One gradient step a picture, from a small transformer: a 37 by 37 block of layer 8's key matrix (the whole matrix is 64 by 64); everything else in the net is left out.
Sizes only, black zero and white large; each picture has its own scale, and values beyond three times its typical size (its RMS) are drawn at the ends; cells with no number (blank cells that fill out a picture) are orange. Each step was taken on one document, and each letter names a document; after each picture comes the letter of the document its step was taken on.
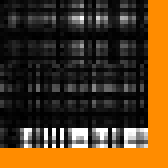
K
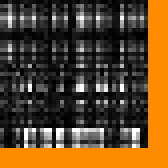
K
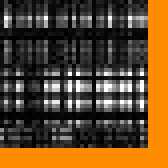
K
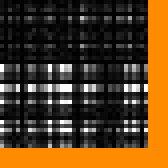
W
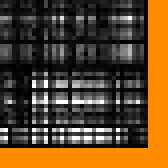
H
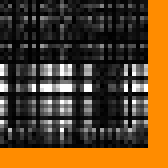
W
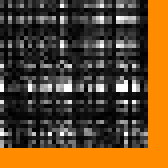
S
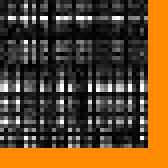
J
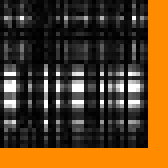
K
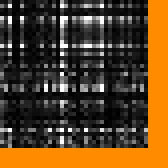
S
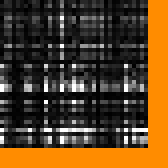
S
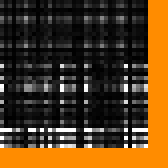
S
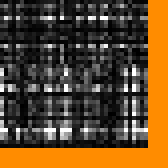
W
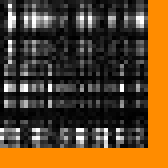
K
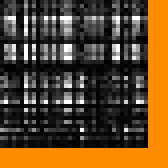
H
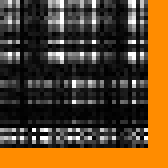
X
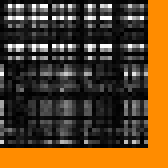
W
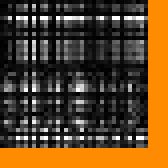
J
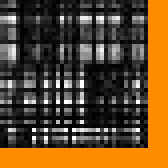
H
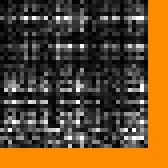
J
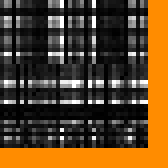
X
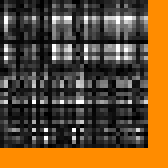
H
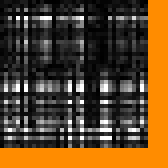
J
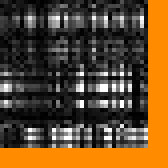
K
